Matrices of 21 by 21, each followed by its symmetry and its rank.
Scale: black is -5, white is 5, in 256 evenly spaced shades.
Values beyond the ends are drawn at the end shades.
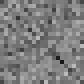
symmetric, full rank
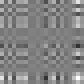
symmetric, rank one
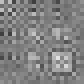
symmetric, rank three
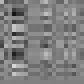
neither, rank two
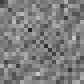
symmetric, full rank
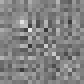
symmetric, rank three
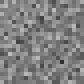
symmetric, full rank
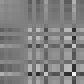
symmetric, rank one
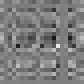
neither, rank two
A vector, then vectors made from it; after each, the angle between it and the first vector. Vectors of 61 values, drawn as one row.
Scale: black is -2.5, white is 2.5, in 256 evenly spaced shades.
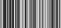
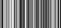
nearly opposite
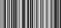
orthogonal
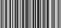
orthogonal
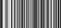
partly opposed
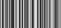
orthogonal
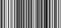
partly opposed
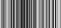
orthogonal
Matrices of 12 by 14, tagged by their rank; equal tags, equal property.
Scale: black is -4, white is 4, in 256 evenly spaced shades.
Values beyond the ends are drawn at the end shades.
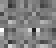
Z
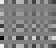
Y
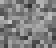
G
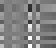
Y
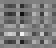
Y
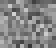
G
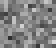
G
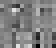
Z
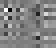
Z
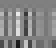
Y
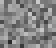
G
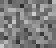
G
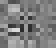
Z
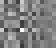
Z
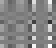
Y
